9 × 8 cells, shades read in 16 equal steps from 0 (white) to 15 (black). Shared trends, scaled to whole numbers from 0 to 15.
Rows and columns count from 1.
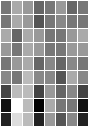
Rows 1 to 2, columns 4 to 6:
9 8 6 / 10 8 7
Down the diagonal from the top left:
8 5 5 6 7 10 7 14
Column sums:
80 47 43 86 63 75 63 80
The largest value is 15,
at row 8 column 4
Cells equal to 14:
2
